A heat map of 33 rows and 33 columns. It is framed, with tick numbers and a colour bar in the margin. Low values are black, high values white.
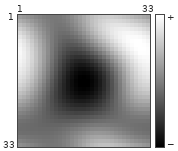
Ninth with the highest average: top right. Ninth with the lowest average: centre. Lone odd cells: none. Calmest part: bottom left. Stripes: none.
